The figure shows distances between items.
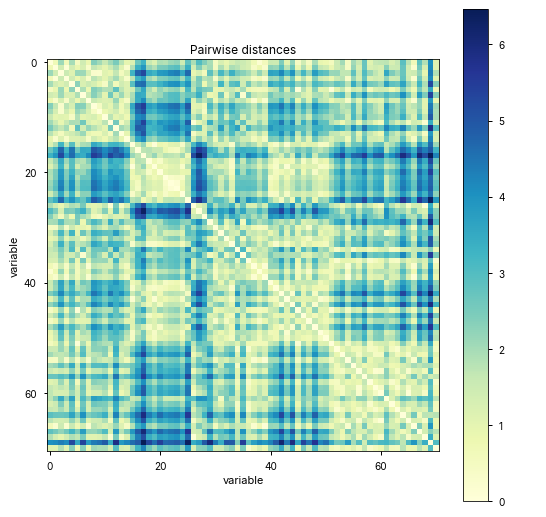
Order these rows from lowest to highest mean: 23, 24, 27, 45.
45, 24, 23, 27
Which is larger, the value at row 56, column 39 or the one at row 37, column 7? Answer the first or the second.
the first
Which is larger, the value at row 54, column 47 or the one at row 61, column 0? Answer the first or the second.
the second
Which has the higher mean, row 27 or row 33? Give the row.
27
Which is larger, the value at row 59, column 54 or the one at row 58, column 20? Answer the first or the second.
the second
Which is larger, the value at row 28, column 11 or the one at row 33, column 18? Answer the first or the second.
the first
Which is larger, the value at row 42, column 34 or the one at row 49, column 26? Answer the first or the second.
the first
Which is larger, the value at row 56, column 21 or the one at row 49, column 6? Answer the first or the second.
the first
